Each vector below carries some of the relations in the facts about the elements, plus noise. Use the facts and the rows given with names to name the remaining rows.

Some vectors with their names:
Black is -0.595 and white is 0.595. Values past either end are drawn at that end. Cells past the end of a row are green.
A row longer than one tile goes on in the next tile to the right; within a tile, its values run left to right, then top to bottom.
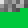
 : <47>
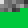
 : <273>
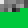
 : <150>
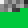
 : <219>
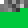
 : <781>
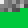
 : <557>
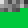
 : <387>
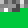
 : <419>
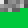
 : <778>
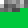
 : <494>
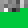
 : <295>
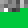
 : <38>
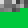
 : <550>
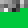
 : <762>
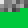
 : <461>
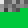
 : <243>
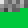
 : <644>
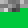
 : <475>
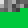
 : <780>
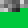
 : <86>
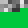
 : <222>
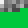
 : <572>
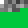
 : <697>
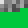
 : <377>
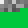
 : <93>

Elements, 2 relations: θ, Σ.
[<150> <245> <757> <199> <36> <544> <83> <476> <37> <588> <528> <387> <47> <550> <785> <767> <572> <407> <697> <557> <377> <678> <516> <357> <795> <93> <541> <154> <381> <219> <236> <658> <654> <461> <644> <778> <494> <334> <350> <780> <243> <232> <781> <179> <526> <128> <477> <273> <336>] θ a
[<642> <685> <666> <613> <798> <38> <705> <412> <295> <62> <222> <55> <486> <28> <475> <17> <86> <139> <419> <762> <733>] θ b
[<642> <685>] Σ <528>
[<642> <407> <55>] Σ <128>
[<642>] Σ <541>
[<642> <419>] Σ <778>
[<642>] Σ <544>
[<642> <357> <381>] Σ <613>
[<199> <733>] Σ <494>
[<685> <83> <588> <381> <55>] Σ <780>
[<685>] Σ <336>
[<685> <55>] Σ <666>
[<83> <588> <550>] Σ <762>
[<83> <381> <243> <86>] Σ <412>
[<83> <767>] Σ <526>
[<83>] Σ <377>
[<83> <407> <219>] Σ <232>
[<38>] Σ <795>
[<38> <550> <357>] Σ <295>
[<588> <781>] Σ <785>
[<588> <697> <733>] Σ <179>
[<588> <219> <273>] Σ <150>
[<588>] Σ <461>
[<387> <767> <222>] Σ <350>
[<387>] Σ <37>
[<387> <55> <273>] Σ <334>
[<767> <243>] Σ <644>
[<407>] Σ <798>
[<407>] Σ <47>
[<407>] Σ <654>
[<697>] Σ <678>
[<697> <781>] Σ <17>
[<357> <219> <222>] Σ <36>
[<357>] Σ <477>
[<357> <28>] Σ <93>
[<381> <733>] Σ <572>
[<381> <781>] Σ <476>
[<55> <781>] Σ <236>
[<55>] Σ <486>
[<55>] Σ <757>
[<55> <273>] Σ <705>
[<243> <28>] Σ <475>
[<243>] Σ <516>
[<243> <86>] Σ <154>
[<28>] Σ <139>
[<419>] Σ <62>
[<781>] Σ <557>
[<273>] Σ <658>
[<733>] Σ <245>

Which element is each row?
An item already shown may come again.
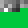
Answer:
<685>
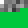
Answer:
<179>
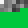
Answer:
<588>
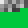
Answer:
<36>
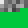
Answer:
<678>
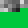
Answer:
<86>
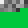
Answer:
<407>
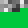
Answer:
<222>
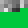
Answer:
<613>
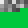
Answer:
<357>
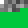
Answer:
<697>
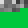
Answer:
<550>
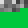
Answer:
<550>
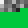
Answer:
<381>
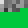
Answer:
<154>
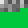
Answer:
<767>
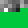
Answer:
<55>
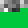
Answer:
<733>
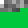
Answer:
<199>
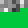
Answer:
<62>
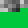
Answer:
<86>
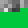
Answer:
<666>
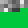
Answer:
<798>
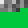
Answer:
<83>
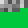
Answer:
<350>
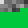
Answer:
<273>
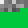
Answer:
<93>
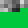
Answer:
<412>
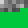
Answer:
<334>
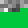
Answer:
<28>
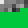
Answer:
<150>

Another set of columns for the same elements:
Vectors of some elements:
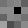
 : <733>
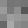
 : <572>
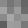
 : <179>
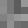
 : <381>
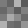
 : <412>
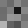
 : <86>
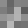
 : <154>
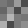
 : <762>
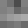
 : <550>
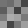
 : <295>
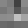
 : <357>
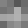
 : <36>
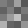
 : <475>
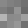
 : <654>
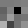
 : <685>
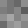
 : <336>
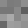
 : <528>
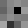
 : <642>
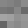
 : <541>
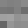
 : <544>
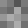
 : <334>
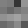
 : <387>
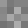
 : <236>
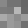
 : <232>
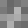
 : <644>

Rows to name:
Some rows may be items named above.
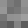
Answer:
<781>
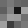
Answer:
<222>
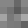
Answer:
<407>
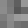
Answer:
<381>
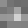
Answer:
<93>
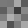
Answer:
<613>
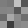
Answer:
<17>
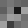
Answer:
<222>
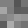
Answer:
<199>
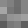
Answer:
<697>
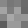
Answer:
<179>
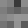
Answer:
<273>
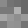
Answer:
<232>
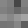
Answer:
<219>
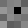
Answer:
<733>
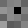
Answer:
<733>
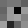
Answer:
<38>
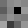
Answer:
<642>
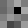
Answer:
<419>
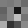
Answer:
<28>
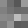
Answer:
<243>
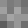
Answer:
<678>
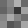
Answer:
<62>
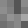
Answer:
<588>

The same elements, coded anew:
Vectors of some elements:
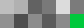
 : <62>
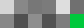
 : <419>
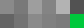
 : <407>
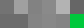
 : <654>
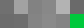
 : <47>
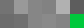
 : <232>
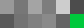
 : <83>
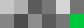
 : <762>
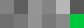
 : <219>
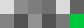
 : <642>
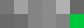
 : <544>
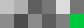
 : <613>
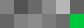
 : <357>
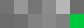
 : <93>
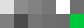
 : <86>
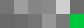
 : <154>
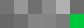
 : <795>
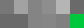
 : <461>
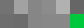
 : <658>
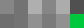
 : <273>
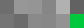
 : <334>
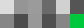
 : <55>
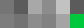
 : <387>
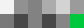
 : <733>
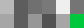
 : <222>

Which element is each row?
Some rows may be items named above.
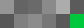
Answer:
<550>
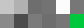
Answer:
<412>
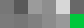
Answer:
<767>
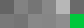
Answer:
<36>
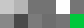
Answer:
<412>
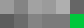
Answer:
<781>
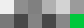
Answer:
<733>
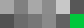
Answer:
<381>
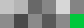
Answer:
<17>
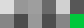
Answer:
<55>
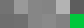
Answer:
<232>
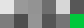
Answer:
<685>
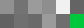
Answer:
<243>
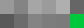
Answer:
<781>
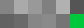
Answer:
<780>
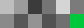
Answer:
<295>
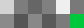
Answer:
<28>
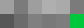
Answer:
<697>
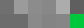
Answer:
<150>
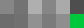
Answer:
<273>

